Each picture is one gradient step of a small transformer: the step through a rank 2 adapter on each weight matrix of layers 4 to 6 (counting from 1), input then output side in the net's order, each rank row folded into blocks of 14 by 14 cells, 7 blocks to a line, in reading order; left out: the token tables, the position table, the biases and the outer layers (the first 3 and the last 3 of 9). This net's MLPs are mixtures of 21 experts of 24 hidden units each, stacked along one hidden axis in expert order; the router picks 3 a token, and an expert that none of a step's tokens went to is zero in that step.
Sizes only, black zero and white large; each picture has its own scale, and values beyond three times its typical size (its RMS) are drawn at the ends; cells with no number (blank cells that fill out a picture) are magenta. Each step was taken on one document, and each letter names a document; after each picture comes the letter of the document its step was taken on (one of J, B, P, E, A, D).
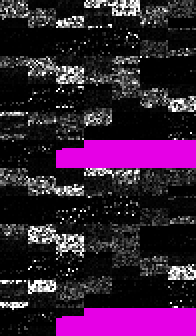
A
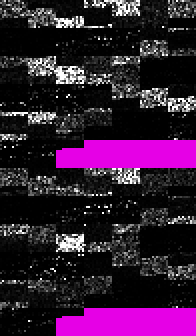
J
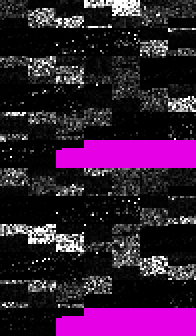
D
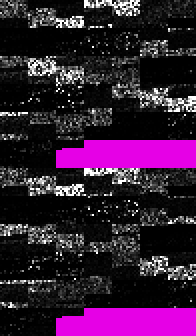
A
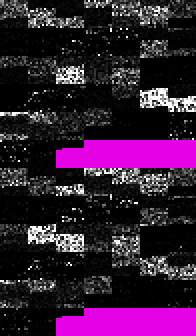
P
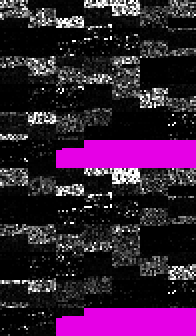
A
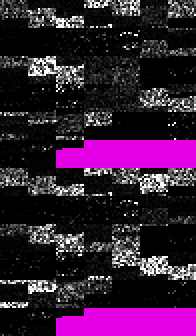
A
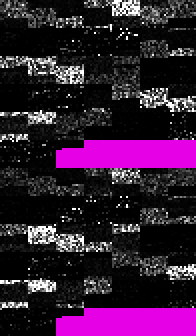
P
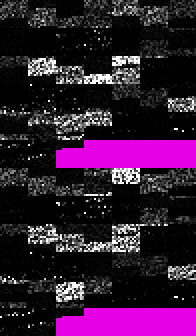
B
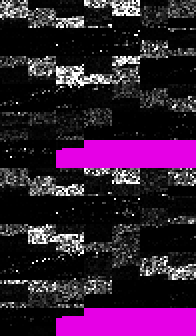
D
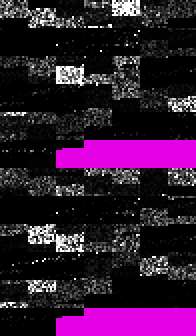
D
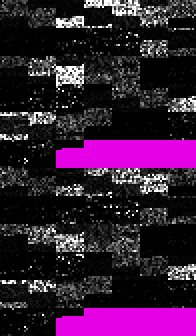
A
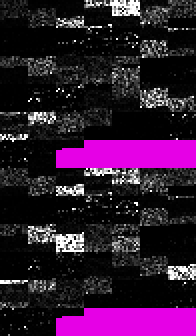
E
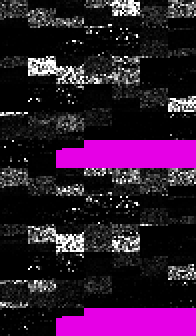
E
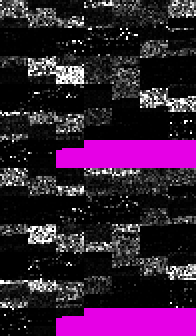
P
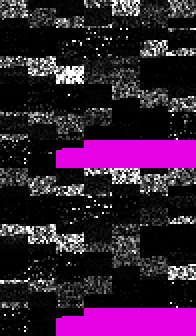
J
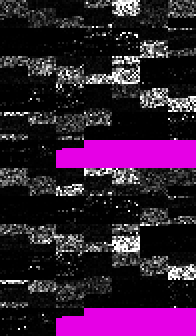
E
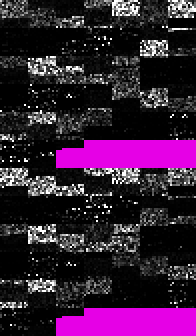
J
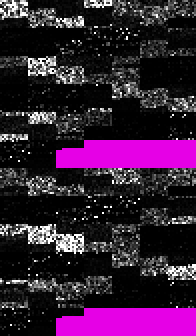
J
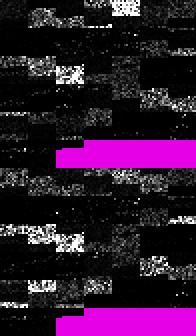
D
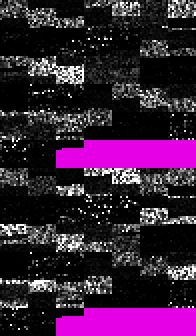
P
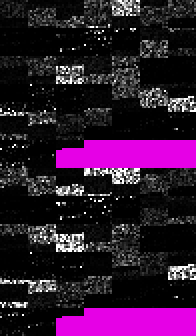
B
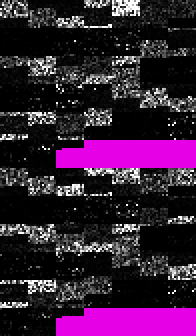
A
